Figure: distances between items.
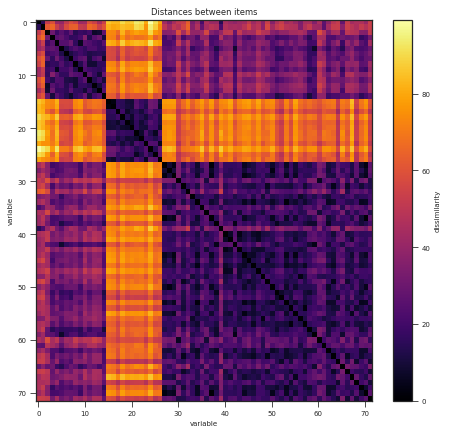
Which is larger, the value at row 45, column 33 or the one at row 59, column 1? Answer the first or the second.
the second
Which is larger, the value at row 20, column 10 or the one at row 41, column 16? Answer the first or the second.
the second
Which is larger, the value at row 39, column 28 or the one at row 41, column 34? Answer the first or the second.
the first
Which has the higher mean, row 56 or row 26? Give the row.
26
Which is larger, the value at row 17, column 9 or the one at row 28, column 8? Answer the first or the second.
the first
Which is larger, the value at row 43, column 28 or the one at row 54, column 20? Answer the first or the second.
the second
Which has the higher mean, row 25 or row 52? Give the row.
25
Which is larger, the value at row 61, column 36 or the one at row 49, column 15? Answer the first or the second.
the second
